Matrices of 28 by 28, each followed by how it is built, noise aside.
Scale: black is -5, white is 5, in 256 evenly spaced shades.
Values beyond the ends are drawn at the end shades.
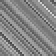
Toeplitz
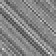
Toeplitz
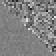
upper triangular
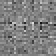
low rank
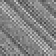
Toeplitz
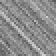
Toeplitz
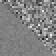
upper triangular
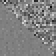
upper triangular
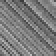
Toeplitz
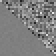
upper triangular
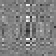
low rank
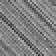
Toeplitz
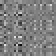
low rank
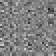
low rank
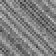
Toeplitz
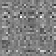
low rank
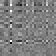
low rank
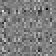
low rank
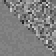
upper triangular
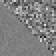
upper triangular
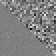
upper triangular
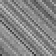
Toeplitz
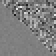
upper triangular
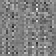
low rank
